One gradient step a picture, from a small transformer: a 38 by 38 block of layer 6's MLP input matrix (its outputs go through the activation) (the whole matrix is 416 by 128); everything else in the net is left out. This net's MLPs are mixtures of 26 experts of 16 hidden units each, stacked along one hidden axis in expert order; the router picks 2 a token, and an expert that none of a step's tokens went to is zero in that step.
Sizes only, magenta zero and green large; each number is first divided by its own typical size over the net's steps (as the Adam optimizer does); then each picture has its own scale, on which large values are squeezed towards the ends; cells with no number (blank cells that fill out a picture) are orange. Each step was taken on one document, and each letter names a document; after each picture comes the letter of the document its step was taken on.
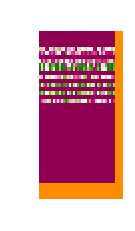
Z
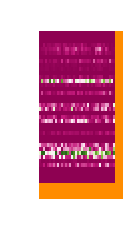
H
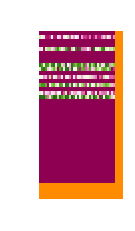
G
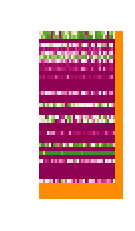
H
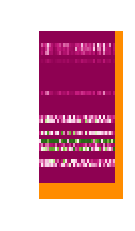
H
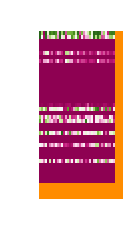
H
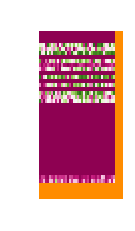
Z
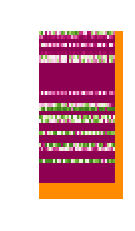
H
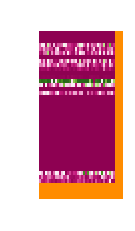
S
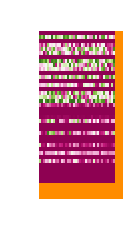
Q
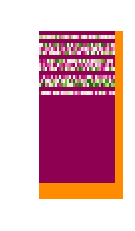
S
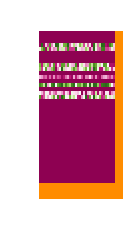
G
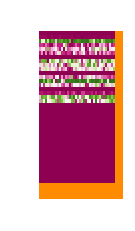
Q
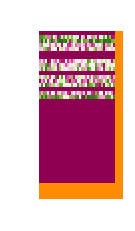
Q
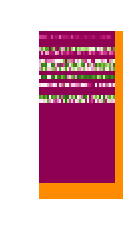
Q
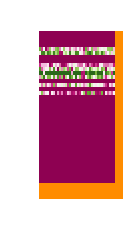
Z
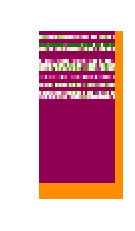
Q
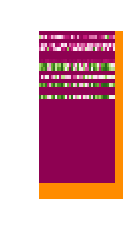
G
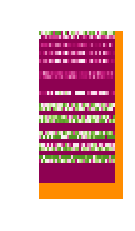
H
